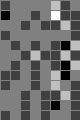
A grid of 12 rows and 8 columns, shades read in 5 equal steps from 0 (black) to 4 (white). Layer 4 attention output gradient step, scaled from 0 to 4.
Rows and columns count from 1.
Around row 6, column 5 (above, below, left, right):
2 2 3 1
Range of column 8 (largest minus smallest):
2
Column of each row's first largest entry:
6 6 7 2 8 4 8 6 6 7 1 2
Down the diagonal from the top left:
1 2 1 2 2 1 0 2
